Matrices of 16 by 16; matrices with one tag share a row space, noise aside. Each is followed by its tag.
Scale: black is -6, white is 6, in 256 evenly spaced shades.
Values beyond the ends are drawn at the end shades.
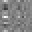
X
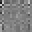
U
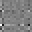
U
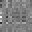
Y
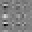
X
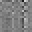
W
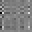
U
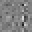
W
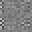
U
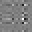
W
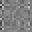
U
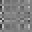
U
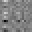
X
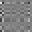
U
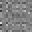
Y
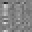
X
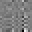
W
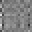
U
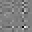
W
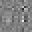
W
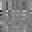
Y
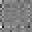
U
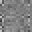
U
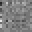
Y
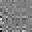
Y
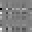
Y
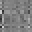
U
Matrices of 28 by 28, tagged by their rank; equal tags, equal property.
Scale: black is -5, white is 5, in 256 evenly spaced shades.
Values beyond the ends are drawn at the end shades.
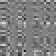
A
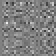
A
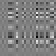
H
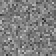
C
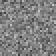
C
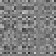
A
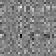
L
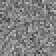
C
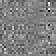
L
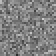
C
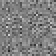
L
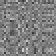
L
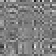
A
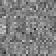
L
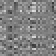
A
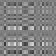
H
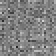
L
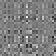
A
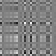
H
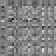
A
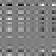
H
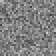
C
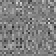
L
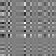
H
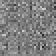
L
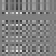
H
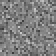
C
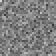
C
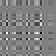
H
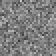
C
